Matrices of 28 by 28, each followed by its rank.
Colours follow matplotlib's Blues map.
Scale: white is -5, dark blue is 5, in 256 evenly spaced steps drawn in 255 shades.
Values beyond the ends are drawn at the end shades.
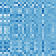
three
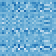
three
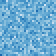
full rank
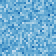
full rank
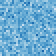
full rank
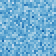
full rank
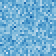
full rank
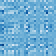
three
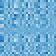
three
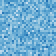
full rank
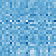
three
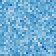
full rank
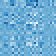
three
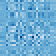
three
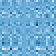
three
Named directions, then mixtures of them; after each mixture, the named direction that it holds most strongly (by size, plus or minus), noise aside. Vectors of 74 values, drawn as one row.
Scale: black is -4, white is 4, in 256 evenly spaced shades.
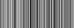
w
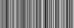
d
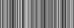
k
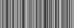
d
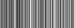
w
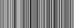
w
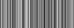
k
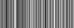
d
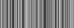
k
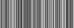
k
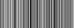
w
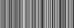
d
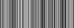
k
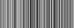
w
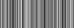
k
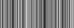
k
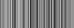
w
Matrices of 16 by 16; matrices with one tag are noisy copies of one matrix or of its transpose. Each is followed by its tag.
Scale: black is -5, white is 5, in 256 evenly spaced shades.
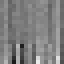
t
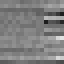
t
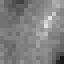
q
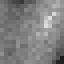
q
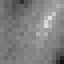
q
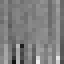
t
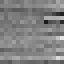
t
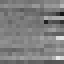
t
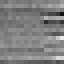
t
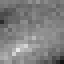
q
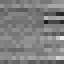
t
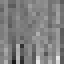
t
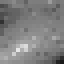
q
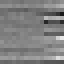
t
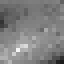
q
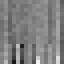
t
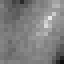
q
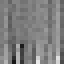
t
